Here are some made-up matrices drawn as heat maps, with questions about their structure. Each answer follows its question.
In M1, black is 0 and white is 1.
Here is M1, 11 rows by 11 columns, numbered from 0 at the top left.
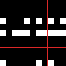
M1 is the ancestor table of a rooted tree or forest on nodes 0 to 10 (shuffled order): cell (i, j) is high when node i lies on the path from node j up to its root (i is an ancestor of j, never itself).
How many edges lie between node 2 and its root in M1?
1
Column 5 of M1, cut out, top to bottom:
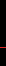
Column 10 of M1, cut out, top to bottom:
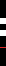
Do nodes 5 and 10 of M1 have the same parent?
no
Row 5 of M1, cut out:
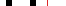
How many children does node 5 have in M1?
4
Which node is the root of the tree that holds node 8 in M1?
5
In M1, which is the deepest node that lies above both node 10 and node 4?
3
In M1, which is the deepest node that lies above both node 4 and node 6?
3
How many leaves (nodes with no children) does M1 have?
8
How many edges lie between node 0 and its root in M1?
3
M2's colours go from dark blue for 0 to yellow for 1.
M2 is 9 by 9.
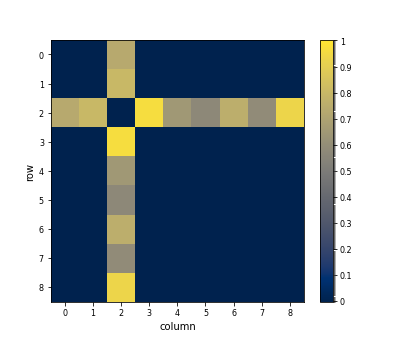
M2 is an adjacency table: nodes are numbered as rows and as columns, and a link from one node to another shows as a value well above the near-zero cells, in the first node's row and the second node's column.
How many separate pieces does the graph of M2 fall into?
1
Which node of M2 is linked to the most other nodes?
node 2
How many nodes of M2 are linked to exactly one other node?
8
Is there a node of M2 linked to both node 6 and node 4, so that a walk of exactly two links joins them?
yes
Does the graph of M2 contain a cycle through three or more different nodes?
no
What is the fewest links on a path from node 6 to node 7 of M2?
2
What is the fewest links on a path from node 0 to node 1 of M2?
2
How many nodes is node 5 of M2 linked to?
1
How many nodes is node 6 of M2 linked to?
1
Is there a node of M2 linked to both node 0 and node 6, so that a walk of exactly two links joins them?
yes
